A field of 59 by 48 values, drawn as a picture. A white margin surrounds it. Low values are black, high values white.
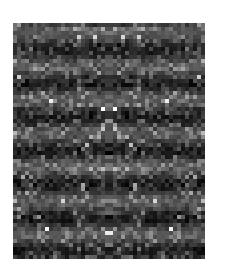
Mirror symmetry: left to right. Seam: none. Average level on the scale: 30%. Odd rows or columns: none. Slope: none. Stripes: horizontal, repeating 7 times.
